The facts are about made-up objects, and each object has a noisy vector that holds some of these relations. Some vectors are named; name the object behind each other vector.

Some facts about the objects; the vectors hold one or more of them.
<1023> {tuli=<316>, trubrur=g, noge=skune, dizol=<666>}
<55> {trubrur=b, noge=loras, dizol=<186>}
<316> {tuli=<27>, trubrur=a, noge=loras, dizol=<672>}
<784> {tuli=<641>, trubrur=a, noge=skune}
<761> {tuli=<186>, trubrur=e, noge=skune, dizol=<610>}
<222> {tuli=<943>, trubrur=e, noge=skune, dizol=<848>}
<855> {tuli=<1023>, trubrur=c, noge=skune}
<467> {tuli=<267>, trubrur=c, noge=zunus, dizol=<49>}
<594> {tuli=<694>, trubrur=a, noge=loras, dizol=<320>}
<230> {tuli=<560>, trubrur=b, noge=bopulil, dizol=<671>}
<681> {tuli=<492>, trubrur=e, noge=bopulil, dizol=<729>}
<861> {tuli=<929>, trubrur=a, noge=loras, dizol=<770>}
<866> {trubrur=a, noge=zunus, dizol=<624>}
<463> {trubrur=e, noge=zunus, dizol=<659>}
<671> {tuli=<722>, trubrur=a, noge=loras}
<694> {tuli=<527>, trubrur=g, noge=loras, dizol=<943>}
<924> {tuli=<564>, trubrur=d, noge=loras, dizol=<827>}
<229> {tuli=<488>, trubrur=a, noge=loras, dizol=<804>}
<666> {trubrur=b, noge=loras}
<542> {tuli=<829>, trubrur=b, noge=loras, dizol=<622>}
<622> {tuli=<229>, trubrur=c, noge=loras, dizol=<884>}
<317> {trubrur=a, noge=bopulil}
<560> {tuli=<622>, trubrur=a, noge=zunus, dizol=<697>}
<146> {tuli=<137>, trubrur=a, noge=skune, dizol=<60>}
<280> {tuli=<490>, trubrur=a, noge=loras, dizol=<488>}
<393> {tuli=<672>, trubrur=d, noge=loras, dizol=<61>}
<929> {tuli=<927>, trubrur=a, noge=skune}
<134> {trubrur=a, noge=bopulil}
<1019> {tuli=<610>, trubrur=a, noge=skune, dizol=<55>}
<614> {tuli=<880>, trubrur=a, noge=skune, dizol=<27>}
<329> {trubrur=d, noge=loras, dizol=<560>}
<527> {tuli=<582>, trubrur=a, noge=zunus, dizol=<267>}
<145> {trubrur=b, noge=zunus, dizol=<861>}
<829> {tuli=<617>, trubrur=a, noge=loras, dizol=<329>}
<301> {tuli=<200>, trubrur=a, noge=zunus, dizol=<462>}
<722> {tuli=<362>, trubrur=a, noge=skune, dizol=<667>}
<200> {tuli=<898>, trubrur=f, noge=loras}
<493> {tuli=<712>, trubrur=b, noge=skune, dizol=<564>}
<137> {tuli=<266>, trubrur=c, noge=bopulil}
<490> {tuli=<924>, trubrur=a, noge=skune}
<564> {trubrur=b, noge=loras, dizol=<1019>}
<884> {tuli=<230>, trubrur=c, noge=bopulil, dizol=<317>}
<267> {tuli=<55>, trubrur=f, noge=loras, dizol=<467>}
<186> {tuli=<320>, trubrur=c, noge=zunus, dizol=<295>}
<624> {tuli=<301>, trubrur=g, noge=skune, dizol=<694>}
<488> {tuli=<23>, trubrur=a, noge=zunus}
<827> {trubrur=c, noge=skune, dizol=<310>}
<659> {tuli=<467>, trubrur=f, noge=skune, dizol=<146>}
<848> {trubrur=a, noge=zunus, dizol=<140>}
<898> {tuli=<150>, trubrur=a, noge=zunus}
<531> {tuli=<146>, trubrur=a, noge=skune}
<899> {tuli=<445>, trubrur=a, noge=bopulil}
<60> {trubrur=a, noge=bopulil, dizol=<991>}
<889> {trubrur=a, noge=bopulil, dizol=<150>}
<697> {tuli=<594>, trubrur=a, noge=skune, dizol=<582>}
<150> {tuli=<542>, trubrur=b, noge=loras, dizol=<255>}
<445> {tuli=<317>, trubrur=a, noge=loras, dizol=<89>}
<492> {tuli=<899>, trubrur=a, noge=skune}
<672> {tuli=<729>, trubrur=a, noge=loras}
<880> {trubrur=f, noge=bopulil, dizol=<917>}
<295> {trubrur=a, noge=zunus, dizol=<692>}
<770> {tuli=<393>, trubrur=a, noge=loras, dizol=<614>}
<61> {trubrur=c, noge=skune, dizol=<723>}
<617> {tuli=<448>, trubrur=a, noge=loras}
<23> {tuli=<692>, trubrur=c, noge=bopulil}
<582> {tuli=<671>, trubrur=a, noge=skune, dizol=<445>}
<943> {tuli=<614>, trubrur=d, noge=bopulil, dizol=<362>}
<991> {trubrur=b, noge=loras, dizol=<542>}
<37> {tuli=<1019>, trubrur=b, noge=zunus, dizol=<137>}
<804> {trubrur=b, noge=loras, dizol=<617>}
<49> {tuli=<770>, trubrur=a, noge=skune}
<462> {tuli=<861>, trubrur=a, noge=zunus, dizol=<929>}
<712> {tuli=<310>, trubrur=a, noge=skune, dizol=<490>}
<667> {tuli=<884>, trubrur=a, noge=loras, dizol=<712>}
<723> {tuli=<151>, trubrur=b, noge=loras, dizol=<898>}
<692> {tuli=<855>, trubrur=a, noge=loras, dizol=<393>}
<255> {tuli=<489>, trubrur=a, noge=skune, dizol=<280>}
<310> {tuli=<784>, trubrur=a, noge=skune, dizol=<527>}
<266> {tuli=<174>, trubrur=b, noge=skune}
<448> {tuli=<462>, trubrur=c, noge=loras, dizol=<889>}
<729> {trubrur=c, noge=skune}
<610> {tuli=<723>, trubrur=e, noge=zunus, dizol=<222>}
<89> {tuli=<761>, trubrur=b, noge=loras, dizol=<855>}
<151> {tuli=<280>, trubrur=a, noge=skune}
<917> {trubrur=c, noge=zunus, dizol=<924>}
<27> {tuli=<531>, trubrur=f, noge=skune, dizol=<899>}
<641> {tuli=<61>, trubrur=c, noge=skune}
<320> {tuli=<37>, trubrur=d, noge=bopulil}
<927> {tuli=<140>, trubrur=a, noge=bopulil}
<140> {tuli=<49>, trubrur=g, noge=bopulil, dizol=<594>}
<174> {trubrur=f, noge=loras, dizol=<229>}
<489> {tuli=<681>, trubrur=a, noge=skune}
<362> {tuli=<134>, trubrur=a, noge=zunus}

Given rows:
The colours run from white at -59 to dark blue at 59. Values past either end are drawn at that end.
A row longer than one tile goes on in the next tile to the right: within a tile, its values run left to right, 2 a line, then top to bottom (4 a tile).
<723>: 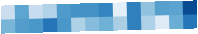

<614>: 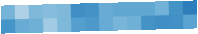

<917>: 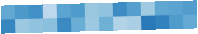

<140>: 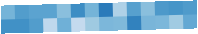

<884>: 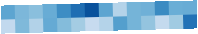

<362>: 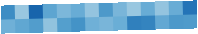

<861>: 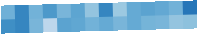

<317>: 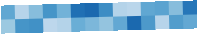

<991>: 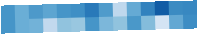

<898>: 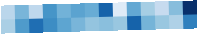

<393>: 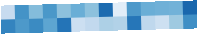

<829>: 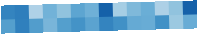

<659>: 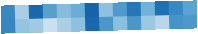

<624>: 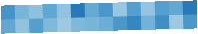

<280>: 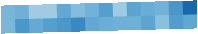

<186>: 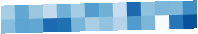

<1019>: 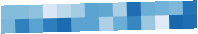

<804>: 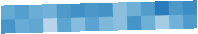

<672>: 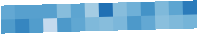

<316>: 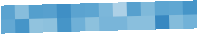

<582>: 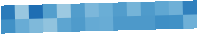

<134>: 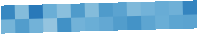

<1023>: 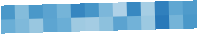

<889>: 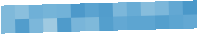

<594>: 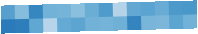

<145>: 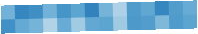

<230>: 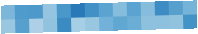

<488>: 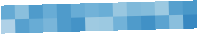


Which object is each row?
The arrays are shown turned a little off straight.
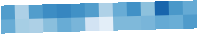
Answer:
<855>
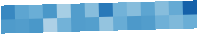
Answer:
<929>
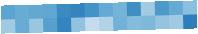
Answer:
<23>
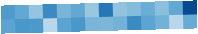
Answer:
<617>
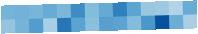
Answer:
<310>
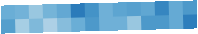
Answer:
<222>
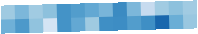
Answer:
<267>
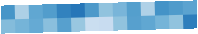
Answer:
<137>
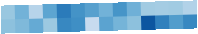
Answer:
<467>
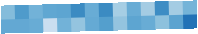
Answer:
<681>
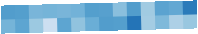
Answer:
<200>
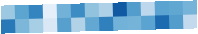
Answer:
<880>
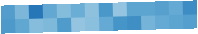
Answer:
<694>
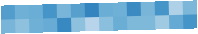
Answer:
<641>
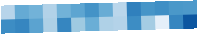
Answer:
<55>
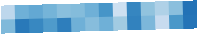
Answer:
<295>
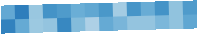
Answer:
<448>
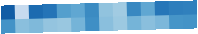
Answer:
<146>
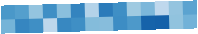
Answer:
<49>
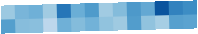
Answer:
<89>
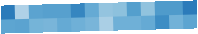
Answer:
<531>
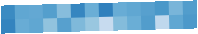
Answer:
<729>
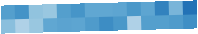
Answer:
<761>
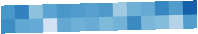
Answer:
<150>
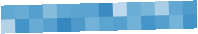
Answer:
<560>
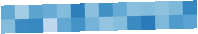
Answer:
<899>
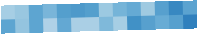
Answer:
<943>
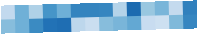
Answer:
<61>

